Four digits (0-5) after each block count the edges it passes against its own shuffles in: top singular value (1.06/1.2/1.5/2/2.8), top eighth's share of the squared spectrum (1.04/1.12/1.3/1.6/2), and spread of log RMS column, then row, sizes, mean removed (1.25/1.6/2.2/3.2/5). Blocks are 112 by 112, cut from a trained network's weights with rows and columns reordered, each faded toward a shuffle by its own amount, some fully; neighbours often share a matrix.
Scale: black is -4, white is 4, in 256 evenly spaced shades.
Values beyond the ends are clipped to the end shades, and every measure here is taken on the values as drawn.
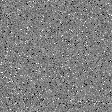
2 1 0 0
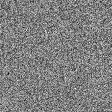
1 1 0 0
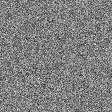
0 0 0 0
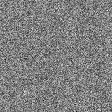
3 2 0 0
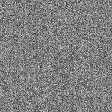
3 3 0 1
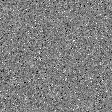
0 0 0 0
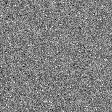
0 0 0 0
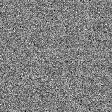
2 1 0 0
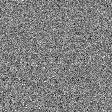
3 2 0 1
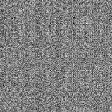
4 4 1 2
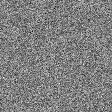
0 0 0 0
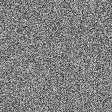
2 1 0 0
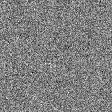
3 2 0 0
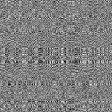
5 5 2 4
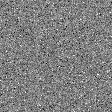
0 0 0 0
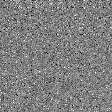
3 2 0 2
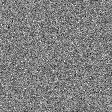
2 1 0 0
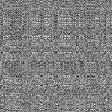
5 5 2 3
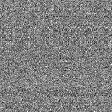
4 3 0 2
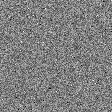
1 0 0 0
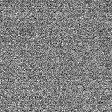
3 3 0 1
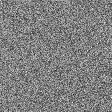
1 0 0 0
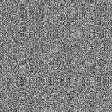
4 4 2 2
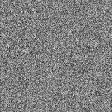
3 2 0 0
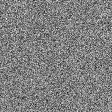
1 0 0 0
